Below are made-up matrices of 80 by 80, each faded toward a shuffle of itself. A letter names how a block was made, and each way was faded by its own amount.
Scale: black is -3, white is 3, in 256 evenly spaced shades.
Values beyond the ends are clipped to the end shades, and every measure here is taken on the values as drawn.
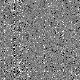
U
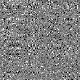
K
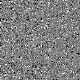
U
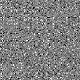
K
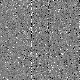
U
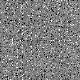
U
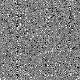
U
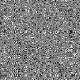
K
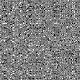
K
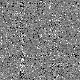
U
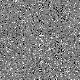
U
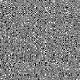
K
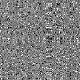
K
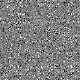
U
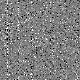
U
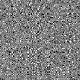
K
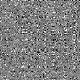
K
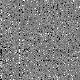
U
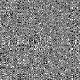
K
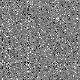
U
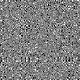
K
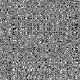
K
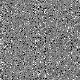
U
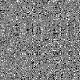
K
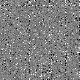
U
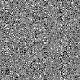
K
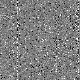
U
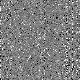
U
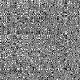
K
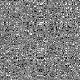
K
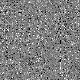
U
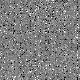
U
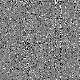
U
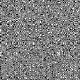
K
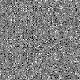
K
